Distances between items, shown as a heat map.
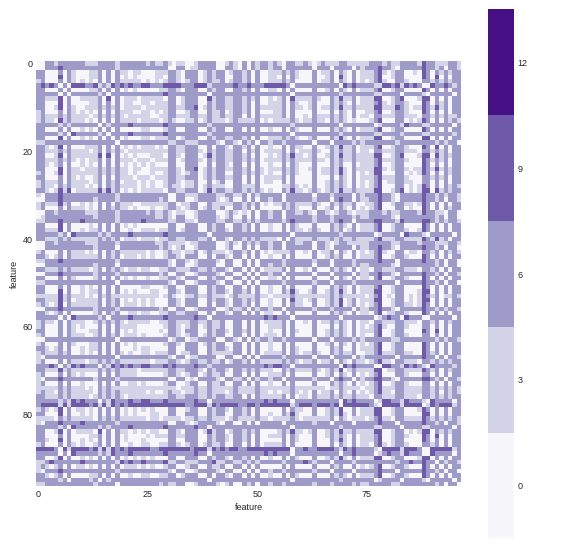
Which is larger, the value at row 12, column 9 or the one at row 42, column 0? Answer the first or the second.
the first
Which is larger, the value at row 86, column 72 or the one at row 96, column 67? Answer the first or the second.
the first
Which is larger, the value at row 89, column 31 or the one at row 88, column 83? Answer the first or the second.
the first
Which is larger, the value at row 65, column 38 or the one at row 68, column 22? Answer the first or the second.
the second
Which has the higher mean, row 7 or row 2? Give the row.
7
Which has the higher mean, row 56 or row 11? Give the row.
56
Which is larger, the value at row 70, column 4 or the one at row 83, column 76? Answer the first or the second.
the second
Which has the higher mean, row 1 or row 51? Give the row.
1
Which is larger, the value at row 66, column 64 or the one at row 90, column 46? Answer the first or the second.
the second
